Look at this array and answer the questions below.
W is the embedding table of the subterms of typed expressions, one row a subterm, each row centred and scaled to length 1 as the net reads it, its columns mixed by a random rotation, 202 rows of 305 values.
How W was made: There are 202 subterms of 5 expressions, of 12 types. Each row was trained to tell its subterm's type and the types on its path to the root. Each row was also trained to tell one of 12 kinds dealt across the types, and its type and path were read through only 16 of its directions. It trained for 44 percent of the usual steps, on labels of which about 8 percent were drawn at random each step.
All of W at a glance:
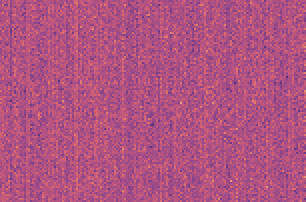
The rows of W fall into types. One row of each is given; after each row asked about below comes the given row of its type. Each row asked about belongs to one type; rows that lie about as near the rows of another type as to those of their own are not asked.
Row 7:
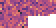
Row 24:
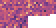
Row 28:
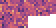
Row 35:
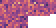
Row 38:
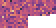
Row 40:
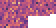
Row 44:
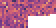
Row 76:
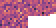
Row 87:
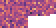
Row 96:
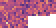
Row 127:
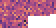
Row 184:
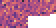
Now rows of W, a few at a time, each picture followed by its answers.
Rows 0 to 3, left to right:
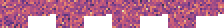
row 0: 38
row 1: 96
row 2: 7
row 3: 127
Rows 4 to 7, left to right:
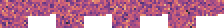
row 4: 96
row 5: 38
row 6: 35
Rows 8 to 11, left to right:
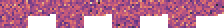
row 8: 184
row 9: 35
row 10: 38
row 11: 184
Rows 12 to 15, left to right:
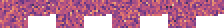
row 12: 7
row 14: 184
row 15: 127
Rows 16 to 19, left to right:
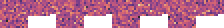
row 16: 28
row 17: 28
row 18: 44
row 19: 96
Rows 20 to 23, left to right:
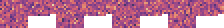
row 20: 87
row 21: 28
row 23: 40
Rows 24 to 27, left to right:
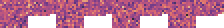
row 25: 127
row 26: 127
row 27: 96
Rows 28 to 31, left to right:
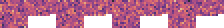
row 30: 35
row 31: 7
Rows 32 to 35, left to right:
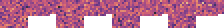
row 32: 7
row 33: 7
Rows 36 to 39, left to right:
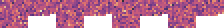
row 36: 76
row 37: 127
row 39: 76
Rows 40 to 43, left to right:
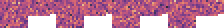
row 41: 35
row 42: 184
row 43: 87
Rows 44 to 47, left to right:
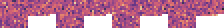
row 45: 40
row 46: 28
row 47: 38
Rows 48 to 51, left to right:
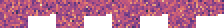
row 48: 40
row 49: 76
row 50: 35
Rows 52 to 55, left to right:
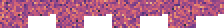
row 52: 28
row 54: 184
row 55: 38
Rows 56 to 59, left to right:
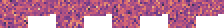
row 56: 96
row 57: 96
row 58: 184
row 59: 28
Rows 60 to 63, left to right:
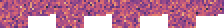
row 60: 76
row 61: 184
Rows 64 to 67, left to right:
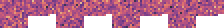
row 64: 44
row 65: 38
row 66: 184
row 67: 28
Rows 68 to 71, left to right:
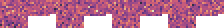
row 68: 38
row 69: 24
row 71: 28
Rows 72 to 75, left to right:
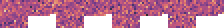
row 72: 35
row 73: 24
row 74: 44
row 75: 184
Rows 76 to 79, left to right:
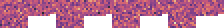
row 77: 76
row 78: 76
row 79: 96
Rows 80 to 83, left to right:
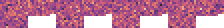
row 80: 38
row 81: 96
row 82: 184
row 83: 184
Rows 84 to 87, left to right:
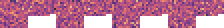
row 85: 28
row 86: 35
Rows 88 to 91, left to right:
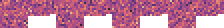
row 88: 127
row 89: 127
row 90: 7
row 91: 24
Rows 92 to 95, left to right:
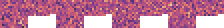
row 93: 35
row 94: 28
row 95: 28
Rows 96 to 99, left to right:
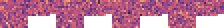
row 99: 38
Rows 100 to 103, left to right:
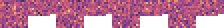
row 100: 28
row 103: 24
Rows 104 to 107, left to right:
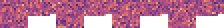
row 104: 76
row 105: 44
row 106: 38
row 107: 7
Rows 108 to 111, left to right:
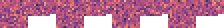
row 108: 38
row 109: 28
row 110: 24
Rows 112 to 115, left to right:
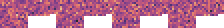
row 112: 184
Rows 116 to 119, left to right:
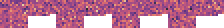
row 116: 7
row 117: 76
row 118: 96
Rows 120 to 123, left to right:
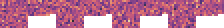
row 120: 76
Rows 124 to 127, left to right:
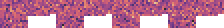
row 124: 76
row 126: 38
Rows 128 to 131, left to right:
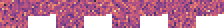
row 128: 24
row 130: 35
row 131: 184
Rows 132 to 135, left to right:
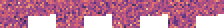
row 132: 24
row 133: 40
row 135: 44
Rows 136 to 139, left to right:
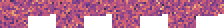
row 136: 38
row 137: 40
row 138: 76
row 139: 24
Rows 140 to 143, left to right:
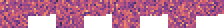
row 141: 35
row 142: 127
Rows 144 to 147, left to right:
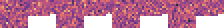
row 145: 40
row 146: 28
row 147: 76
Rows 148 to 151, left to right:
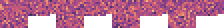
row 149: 76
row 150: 76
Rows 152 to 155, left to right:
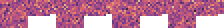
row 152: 76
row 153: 28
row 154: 24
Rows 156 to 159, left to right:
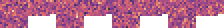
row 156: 38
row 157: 38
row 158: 184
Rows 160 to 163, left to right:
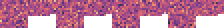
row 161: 44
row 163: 44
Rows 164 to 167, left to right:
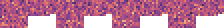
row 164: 184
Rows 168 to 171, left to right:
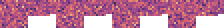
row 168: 35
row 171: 96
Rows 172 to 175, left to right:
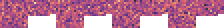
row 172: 28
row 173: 7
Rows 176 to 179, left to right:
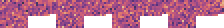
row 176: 38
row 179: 35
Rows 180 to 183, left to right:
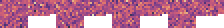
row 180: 35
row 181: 35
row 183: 44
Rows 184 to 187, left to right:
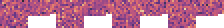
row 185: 76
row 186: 35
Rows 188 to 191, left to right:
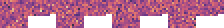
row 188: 40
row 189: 96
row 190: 76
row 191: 38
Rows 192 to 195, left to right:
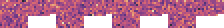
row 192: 24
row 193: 96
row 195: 35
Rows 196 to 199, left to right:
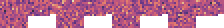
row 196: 184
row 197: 35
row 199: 40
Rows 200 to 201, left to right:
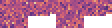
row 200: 184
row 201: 40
